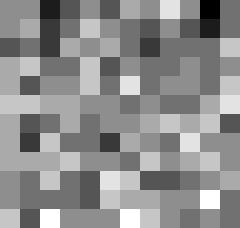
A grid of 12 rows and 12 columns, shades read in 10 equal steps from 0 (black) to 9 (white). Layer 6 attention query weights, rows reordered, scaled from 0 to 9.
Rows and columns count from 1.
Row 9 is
6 6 6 7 5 5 4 7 5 6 7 5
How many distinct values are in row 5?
6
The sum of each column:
67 54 57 58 60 58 68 57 59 59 57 62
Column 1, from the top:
5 5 3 6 6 7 6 6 6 5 5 7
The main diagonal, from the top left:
5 6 2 4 7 5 5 5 5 4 9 4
